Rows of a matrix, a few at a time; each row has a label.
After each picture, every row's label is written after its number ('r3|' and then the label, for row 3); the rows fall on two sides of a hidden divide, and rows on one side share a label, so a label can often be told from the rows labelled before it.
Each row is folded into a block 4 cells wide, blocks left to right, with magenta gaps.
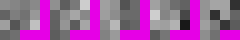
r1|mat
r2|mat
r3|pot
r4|pot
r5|pot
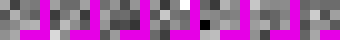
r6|mat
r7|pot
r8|pot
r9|mat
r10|mat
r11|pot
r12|mat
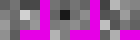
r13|pot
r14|pot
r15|pot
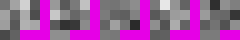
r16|pot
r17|mat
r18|pot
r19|pot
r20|mat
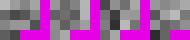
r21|pot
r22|mat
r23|pot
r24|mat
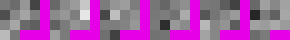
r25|pot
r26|mat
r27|mat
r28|mat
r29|pot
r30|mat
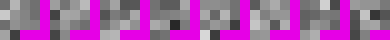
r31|pot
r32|mat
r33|pot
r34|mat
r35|pot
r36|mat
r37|pot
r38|mat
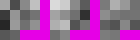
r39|mat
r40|pot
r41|pot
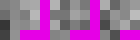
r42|mat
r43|pot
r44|mat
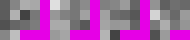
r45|mat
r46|pot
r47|pot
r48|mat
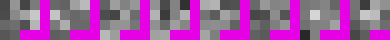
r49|mat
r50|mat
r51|pot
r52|pot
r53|pot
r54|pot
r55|mat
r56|mat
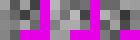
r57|pot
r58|pot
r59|mat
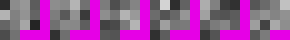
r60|pot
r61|pot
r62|mat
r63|pot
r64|pot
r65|mat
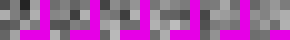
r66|mat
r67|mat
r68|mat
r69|pot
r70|mat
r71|mat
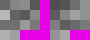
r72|pot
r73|mat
